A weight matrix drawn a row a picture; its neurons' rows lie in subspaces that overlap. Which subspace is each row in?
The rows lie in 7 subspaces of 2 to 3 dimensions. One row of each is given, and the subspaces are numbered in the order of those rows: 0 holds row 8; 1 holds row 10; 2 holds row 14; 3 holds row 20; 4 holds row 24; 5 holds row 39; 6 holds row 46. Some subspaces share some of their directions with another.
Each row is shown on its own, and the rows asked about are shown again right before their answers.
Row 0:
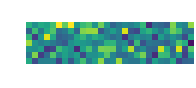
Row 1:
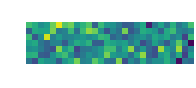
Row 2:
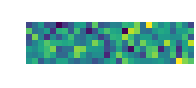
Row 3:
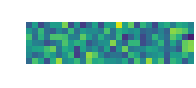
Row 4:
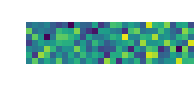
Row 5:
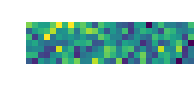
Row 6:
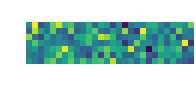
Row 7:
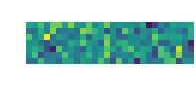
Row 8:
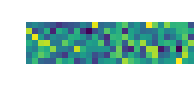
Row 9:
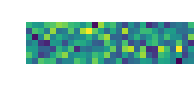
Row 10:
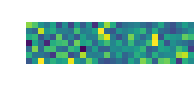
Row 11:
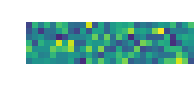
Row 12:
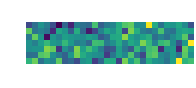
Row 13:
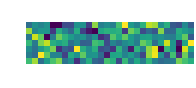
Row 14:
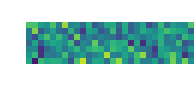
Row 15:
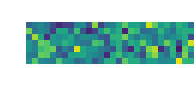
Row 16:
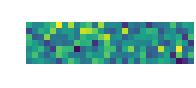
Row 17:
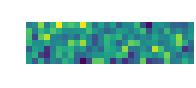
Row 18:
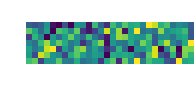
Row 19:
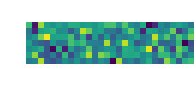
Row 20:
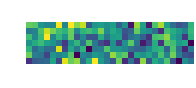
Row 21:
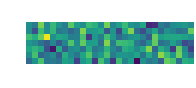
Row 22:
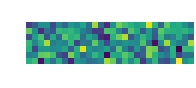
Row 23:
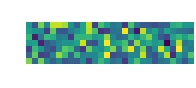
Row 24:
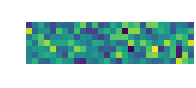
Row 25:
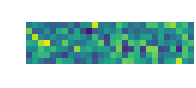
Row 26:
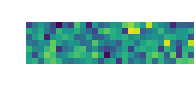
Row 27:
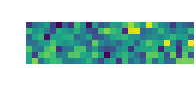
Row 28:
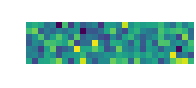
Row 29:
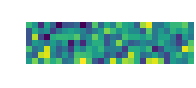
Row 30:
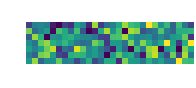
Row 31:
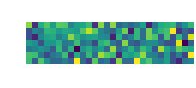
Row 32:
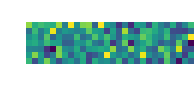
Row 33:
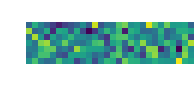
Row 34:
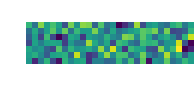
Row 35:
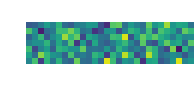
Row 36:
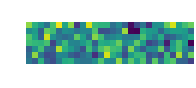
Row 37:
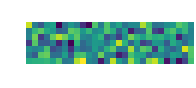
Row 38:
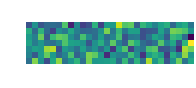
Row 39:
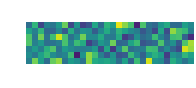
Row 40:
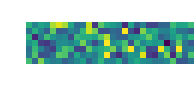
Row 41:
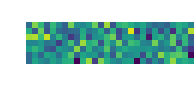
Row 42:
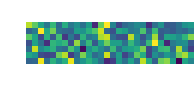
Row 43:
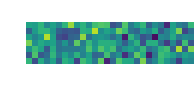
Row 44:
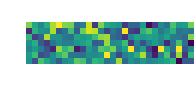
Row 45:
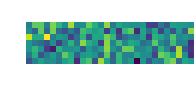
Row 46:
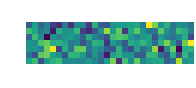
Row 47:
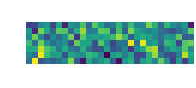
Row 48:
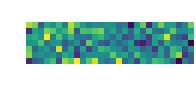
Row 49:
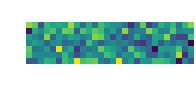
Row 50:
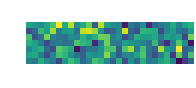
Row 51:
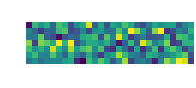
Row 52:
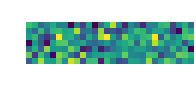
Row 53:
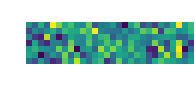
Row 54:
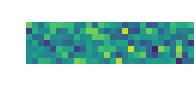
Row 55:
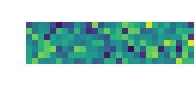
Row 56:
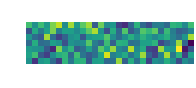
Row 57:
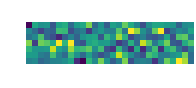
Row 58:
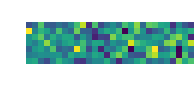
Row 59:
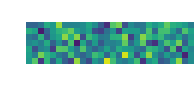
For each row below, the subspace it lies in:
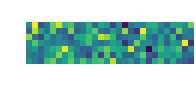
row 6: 6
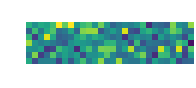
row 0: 1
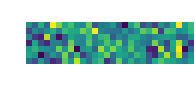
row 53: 5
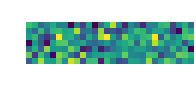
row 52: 1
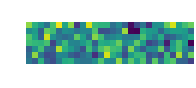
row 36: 0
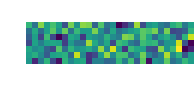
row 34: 5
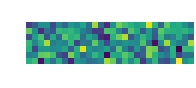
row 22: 1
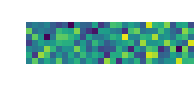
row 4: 1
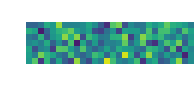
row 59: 1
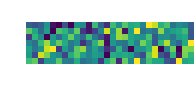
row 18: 6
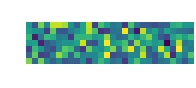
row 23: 3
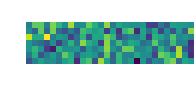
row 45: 6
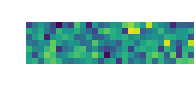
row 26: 0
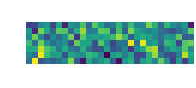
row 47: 2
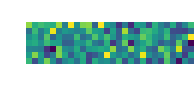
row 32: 5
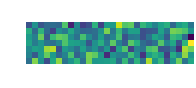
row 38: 5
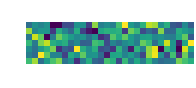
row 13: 5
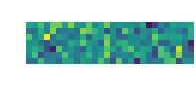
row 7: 6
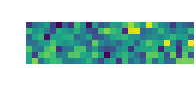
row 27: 0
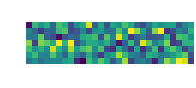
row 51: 4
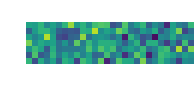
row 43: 1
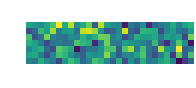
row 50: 2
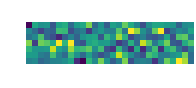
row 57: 4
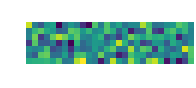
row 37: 4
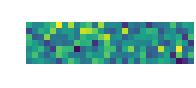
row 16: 2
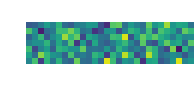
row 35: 1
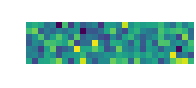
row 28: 2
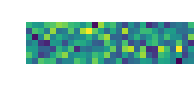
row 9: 0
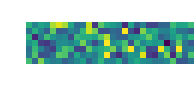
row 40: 3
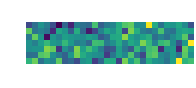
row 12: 3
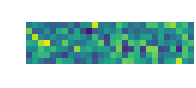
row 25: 0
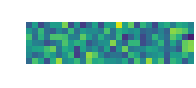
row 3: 5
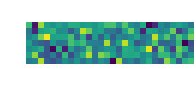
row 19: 6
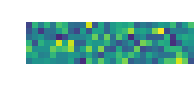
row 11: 4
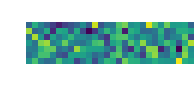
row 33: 0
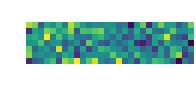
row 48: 3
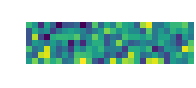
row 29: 4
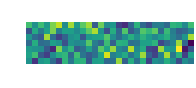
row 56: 5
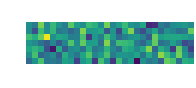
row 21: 6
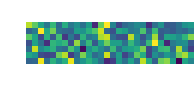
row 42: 1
